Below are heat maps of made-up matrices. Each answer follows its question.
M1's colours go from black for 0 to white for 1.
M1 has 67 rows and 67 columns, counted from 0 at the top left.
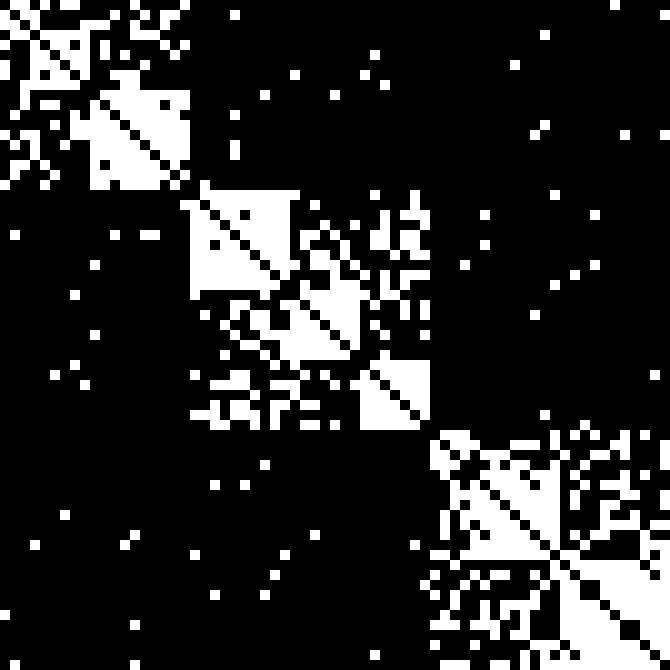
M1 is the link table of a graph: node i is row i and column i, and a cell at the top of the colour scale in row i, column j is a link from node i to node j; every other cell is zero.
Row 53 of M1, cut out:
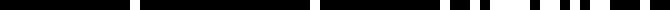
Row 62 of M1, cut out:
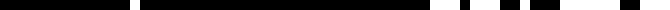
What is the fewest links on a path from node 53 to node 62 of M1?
2
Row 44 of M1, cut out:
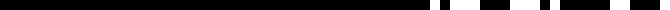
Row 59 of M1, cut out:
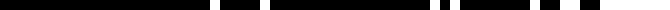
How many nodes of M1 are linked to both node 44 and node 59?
6
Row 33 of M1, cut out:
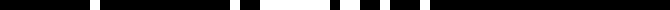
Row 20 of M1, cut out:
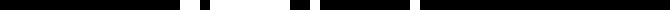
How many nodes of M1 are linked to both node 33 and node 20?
5
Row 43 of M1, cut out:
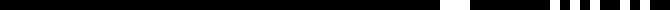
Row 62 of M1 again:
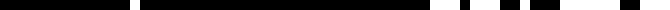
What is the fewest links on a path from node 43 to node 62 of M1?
1
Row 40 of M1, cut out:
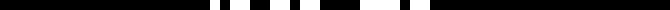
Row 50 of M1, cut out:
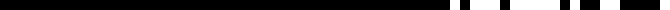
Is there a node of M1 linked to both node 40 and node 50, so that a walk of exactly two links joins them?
no
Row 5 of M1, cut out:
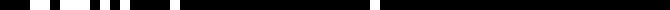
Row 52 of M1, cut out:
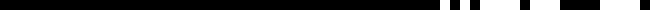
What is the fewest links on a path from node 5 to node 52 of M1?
3
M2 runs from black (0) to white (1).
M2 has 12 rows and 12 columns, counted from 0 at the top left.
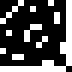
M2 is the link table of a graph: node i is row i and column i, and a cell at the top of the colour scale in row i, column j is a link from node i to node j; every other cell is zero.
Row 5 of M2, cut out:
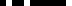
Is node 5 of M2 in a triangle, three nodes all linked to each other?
yes
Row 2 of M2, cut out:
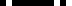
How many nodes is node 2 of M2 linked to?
3
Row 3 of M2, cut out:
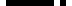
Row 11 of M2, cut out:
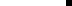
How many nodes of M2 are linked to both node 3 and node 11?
2
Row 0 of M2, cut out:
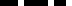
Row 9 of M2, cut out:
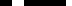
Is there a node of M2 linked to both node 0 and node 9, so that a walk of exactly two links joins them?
yes
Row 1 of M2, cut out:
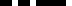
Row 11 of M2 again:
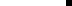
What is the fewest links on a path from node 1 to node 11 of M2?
1
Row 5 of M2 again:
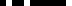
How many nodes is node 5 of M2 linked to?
3
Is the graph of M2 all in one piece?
yes
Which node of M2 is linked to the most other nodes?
node 11
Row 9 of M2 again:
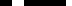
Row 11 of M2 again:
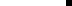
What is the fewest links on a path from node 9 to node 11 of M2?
1
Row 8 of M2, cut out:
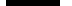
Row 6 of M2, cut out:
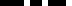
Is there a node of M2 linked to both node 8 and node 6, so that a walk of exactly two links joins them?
yes
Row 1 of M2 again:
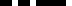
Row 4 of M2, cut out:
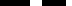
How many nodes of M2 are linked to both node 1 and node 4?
2
